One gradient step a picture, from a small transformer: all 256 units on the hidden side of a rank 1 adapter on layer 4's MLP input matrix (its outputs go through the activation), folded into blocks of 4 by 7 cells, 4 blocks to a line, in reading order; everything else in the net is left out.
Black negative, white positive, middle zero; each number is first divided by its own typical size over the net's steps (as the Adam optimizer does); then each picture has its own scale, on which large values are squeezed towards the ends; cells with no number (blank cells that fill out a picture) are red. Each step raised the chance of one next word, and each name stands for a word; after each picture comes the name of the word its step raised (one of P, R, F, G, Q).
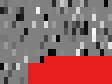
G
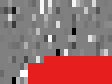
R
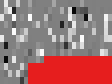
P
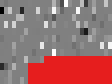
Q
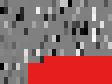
G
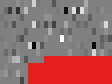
Q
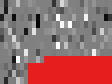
P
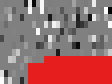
G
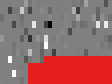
Q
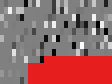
G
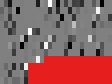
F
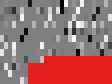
F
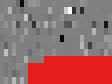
Q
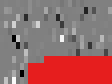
R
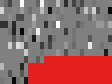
Q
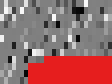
P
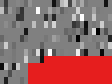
G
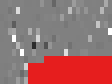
R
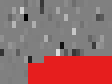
R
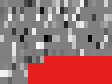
F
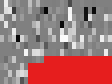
P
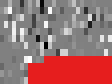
Q
